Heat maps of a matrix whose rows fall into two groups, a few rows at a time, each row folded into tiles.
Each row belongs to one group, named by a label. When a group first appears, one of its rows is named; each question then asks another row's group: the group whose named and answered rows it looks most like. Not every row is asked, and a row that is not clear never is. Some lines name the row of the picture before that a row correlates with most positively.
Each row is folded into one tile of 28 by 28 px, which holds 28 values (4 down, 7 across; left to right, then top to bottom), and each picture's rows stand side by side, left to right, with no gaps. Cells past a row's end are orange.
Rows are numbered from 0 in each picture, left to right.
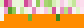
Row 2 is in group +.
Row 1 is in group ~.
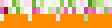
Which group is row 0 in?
+
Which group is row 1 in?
~
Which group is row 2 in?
~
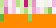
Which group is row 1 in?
+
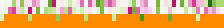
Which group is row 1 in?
+
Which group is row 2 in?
+
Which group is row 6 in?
+
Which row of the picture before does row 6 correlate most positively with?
1
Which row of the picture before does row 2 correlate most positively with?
0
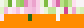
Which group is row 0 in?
~
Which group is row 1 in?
+
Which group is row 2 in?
~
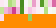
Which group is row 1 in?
+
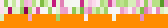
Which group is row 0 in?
~
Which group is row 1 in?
~
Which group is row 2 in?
+
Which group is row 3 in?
+
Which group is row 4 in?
~
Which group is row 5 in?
~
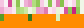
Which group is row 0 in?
+
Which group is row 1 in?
~
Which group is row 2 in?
~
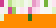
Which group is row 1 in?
+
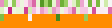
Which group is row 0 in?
~
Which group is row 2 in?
~
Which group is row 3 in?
~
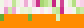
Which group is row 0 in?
+
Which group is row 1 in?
+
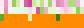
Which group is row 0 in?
+
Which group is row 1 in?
~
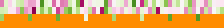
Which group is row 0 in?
~
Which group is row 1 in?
+
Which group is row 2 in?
+
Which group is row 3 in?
~
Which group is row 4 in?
~
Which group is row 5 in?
~
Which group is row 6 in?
~
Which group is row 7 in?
+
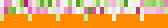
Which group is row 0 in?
+
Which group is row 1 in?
~
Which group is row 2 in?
~
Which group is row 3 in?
~
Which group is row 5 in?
~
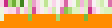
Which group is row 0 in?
~
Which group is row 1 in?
+
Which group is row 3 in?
+
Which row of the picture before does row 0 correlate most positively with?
1
